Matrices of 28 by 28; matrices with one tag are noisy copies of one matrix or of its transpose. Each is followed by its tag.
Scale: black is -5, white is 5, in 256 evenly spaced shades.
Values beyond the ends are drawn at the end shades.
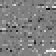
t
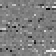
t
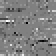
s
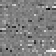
t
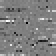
s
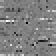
s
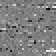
t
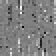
s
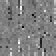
s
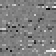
t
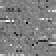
s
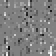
t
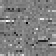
s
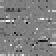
s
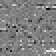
t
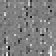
t
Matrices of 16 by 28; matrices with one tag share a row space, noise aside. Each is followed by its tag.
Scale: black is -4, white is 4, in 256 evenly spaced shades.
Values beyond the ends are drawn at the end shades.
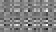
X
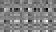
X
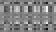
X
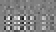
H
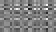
X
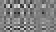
H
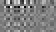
H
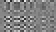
H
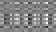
X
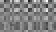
X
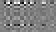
H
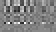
H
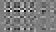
H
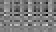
X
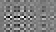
H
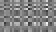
X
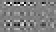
H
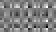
X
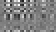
H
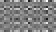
X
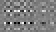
H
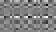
X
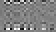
H
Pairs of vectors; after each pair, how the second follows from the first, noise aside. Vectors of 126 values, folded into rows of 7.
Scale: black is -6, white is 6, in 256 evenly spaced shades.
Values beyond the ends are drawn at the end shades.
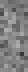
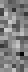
scaled up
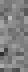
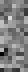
scaled up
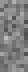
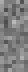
wrapped around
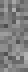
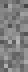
wrapped around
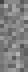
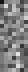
scaled up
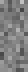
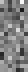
scaled up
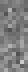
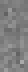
shrunk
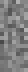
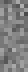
wrapped around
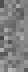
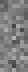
wrapped around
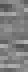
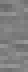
shrunk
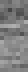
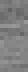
shrunk
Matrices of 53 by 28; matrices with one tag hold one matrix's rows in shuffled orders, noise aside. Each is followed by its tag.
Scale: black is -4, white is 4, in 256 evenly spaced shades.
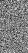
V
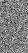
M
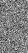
V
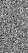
V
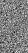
V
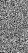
V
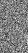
M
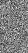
V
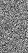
M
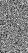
V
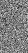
M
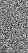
M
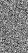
M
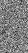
M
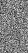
V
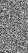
V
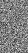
V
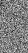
V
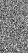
V
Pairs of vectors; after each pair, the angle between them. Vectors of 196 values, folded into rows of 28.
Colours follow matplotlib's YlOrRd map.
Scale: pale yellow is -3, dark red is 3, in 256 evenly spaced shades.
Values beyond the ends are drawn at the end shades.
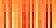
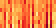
nearly parallel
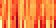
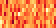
partly aligned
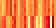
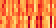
nearly opposite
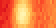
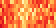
partly aligned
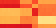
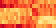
nearly parallel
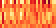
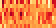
nearly opposite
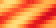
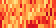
partly aligned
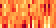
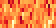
partly aligned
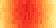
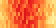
nearly parallel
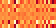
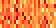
partly opposed
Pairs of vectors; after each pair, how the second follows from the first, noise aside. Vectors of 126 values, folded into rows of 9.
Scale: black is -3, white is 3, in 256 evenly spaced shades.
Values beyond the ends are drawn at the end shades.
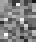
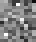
copied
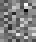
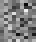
negated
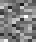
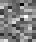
copied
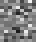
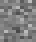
shrunk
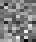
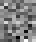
negated
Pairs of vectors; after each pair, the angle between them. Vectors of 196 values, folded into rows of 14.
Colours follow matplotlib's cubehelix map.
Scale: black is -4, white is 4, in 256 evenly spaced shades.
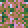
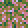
partly opposed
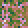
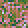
partly aligned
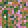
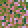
orthogonal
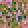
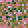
nearly parallel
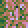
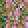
nearly parallel
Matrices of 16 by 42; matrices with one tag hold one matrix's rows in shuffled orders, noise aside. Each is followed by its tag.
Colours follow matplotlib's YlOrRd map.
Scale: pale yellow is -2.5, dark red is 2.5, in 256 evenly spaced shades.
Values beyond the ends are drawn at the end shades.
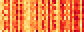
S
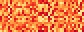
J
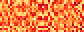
J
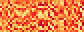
J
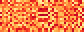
J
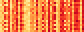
S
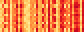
S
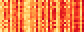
S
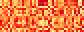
J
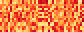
J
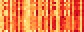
S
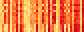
S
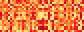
J
